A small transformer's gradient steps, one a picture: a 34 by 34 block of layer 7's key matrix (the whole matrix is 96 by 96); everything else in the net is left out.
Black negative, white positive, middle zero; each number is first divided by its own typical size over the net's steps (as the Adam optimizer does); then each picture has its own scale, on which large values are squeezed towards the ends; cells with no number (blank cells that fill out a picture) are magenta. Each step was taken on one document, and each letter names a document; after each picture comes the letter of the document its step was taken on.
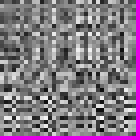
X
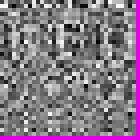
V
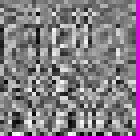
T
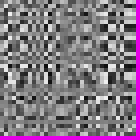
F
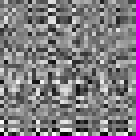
T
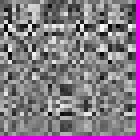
V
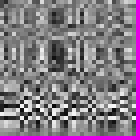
X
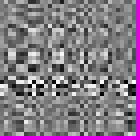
T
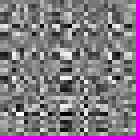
V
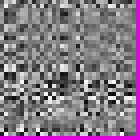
F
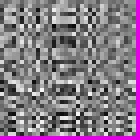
T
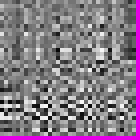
X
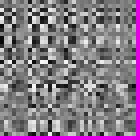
T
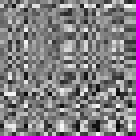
F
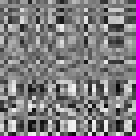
T
